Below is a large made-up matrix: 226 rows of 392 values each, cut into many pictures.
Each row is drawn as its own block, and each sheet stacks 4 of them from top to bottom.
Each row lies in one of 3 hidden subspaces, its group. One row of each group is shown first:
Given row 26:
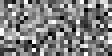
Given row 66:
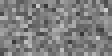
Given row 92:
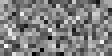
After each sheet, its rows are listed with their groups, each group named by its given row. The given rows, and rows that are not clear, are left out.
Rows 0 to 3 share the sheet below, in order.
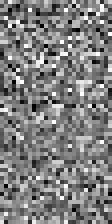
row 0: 66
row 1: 26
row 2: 26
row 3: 92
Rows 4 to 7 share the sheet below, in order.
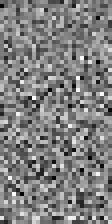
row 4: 66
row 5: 26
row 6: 92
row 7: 26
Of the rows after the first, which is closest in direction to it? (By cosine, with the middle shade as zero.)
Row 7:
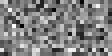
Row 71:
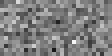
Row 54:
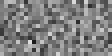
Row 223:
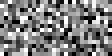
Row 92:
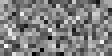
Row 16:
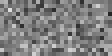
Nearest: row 16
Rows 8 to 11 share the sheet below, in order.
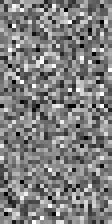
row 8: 66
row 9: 26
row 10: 66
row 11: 92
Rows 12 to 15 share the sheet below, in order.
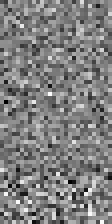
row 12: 26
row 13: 92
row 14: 66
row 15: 92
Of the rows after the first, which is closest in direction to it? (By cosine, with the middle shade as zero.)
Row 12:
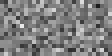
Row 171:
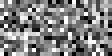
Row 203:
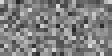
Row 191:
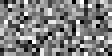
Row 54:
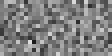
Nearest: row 191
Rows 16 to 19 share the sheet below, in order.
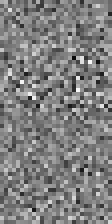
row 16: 26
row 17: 26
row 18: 26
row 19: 26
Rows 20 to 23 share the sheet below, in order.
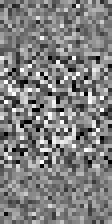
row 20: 66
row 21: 92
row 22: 66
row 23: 92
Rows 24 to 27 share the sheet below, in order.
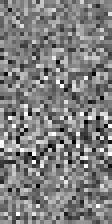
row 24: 26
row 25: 92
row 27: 66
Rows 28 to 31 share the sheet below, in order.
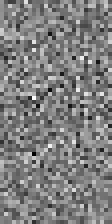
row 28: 26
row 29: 26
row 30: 26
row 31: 92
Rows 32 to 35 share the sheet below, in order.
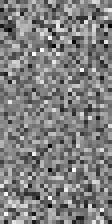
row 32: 92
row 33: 66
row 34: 26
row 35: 92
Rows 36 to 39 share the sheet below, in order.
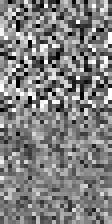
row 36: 26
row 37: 26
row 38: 66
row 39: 92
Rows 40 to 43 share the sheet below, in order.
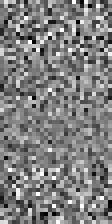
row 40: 26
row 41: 26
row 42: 92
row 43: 26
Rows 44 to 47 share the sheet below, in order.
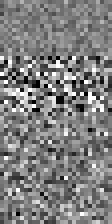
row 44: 66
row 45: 92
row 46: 92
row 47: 66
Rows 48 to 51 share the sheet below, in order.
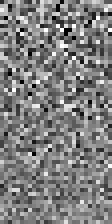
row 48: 92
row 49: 26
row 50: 26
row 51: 66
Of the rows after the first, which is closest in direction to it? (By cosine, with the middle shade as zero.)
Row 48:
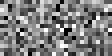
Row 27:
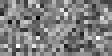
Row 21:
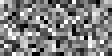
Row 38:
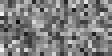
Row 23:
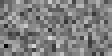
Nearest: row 23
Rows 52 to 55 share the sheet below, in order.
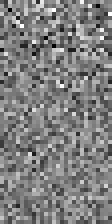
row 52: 26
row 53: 92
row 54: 26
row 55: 66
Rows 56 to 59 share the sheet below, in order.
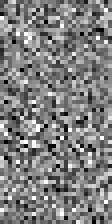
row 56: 66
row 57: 92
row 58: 66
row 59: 92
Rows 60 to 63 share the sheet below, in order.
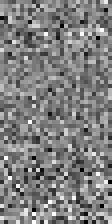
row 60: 66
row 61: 26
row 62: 92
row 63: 26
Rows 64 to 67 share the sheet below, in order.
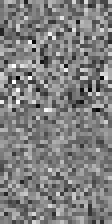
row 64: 26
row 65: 66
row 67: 92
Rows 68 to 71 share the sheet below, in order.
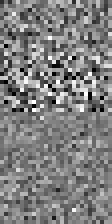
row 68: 92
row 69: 92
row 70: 66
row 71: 92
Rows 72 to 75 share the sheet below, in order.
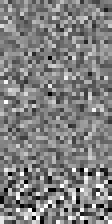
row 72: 92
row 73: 92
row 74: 92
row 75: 26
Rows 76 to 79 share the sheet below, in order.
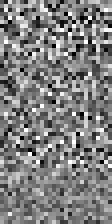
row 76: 92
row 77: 92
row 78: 26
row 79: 66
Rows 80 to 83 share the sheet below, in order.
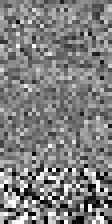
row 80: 66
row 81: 66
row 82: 26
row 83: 92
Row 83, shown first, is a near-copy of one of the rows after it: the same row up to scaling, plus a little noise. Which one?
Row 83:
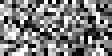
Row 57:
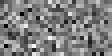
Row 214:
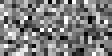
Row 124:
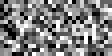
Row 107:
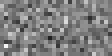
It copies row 214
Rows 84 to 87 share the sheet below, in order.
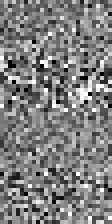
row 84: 26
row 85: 66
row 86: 26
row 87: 66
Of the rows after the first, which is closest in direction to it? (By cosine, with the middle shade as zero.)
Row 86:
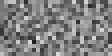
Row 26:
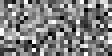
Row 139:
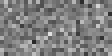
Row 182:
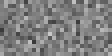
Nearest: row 182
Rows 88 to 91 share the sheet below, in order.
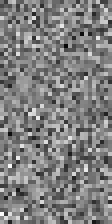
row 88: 66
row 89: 92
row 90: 66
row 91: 66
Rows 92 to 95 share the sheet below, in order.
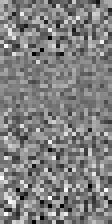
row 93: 66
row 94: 92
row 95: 92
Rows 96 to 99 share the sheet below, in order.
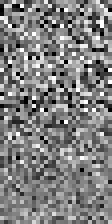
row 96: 66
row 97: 26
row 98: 66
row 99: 26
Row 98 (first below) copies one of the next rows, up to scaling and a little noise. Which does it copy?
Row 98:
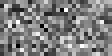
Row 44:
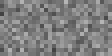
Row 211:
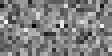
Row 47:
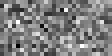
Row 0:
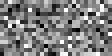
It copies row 47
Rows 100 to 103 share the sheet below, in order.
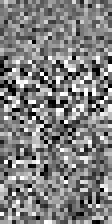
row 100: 26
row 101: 92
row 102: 66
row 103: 66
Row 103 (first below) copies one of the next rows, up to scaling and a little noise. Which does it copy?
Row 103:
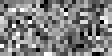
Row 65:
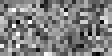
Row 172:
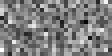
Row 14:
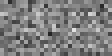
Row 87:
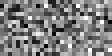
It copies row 65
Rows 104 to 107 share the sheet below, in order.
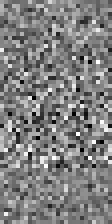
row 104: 66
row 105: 26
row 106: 26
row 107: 92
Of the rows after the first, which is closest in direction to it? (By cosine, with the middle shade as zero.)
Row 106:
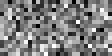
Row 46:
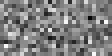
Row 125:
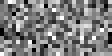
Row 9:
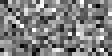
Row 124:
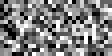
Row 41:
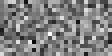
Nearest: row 124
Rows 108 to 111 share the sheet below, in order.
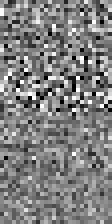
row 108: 66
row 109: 26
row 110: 92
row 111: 92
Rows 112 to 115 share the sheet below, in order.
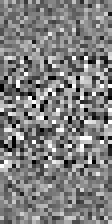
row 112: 26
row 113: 26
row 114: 26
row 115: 26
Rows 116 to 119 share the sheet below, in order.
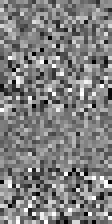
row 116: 92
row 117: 26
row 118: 26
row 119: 26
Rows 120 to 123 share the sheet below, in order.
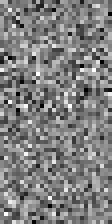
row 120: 26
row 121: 66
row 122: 92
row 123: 92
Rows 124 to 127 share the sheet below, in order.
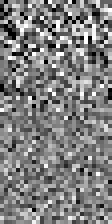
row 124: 92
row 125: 26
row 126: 26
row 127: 26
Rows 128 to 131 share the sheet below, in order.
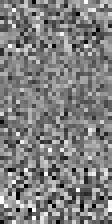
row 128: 66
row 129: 66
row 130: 92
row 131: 26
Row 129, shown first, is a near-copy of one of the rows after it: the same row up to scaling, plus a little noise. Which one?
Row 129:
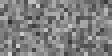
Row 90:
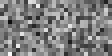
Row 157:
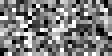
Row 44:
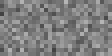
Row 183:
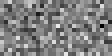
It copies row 90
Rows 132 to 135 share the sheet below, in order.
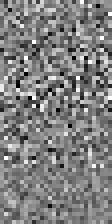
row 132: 26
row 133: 26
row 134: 92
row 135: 92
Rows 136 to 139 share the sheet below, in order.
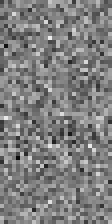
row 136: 92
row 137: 66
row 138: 66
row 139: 26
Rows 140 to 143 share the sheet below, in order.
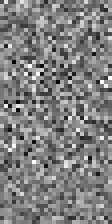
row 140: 66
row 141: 66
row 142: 26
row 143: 26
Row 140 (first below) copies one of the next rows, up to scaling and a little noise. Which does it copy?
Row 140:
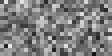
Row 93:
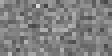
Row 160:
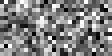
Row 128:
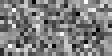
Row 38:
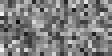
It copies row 160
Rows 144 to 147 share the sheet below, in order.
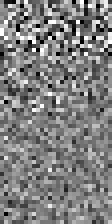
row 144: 26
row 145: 92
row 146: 92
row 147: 92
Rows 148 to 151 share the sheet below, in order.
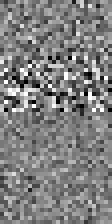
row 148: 26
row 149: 92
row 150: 26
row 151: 66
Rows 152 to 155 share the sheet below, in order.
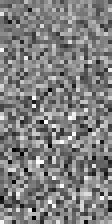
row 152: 66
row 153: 26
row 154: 66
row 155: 26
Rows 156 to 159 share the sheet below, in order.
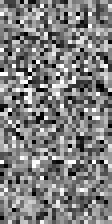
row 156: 66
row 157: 66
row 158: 26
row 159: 66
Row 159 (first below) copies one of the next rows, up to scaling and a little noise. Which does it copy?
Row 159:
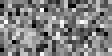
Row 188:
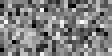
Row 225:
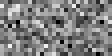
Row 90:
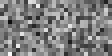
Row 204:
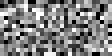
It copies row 188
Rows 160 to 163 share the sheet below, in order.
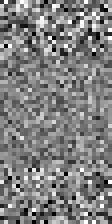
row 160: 66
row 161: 92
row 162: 26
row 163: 26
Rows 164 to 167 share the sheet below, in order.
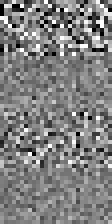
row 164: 66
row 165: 26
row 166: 26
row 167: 26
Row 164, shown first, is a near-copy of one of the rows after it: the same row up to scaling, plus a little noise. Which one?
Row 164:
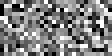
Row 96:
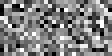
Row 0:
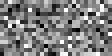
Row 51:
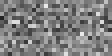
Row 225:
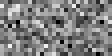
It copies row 96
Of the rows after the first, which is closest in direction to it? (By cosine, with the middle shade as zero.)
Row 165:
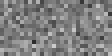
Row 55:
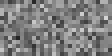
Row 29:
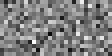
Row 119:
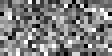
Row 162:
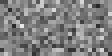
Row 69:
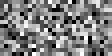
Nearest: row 119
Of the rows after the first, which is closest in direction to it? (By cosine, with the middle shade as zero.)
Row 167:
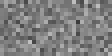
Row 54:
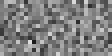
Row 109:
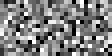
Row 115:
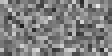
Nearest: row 54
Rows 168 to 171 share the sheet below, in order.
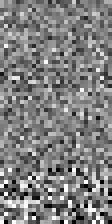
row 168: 92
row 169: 66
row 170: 26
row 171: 92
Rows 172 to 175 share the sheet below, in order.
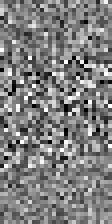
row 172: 66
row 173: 26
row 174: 92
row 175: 92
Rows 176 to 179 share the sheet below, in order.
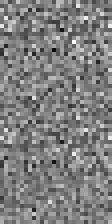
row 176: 92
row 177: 26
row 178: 92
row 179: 26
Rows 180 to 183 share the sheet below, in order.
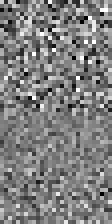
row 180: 92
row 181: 26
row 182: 26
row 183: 66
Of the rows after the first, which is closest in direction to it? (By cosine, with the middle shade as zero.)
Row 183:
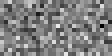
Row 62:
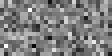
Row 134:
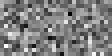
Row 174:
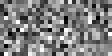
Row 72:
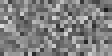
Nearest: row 174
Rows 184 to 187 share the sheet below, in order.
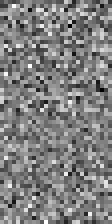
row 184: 66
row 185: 66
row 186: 92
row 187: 26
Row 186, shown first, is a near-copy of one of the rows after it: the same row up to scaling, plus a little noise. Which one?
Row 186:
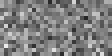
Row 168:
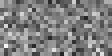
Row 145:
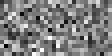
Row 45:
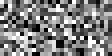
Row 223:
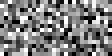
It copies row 168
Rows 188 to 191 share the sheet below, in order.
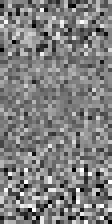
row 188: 66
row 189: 66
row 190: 26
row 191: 26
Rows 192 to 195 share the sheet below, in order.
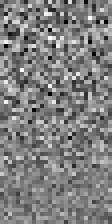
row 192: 92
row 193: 92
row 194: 66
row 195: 66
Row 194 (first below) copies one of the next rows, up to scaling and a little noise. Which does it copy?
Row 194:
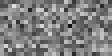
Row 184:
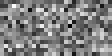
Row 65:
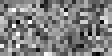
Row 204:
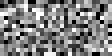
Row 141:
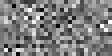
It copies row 184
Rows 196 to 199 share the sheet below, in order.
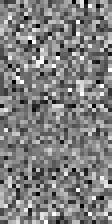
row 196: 26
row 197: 26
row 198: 92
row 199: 26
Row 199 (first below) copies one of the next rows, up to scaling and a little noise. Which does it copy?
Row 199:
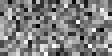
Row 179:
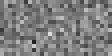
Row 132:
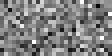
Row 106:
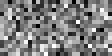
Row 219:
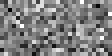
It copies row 106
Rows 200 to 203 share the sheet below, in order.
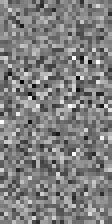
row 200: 26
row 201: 26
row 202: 92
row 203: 92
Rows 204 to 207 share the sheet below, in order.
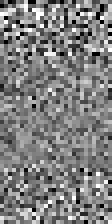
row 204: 66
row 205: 26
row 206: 92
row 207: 26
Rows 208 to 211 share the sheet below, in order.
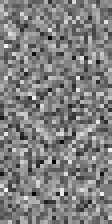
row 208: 92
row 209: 26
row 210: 66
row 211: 66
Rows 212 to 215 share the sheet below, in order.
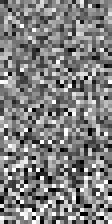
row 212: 26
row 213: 92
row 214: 92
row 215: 26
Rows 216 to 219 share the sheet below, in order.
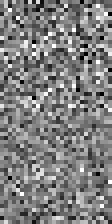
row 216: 26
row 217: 26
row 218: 92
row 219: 26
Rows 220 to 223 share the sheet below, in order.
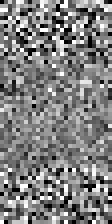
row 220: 92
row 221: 26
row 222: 26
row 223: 92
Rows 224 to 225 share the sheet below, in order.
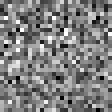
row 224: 92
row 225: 66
